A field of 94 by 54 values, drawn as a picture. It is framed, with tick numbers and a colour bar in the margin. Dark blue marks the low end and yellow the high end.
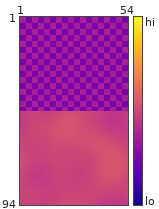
It is made of 2 by 1 panels. Panel 1,1: low, checkered. Panel 2,1: middling, smooth, faint in contrast.
